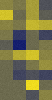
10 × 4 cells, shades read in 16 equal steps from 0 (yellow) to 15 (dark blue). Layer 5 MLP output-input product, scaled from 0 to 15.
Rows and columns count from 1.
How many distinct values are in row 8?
3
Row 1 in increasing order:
5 7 8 11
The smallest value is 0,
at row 9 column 3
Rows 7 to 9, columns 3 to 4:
8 6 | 11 12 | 0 9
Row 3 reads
7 8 3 4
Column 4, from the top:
11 10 4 12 8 7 6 12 9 7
